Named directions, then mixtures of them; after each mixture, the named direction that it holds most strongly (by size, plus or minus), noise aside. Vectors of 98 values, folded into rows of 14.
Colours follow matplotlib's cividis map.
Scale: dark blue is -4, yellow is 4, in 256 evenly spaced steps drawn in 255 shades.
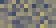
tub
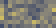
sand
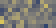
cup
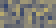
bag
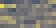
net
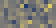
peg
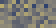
tub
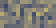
bag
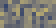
bag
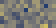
cup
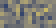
bag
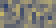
bag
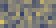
bag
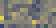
sand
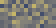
tub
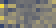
net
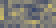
sand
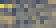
net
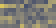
net
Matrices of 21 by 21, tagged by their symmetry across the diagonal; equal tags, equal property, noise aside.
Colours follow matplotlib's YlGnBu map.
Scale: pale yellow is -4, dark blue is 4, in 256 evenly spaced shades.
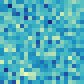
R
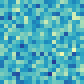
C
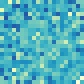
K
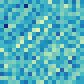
K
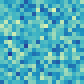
C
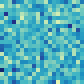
R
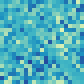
C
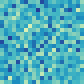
K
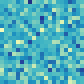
C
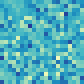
R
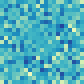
K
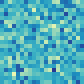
R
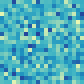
C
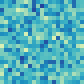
R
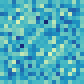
K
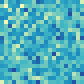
K
